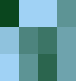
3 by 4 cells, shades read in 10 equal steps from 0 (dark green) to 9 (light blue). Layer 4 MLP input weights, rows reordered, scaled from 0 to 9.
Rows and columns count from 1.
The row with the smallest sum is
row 2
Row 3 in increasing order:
2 5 6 9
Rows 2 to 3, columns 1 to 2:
8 4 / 9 5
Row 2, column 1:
8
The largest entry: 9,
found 3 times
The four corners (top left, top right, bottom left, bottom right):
0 5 9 6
